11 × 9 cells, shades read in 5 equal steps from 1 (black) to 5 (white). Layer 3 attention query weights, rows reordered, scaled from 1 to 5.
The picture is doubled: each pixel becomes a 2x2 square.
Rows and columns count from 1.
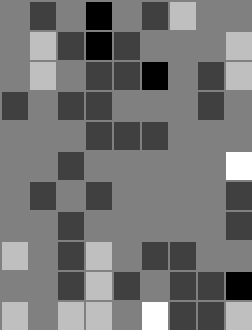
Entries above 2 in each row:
6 6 5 5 6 8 6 7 6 4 7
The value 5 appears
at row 6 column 9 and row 11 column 6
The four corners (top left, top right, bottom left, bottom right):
3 3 4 4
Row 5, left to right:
3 3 3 2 2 2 3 3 3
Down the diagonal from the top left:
3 4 3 2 2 3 3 3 3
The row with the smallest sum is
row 10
